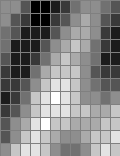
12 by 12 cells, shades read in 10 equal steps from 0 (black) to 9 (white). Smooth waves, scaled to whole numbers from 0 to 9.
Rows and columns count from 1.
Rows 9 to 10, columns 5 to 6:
8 8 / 9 7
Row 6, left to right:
2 1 1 4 6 7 7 7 5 3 2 2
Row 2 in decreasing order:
6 5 5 5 3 3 3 2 2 2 0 0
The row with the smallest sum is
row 2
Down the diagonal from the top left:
5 3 1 1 4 7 8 7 7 6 7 7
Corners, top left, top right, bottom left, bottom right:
5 3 5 7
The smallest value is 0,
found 4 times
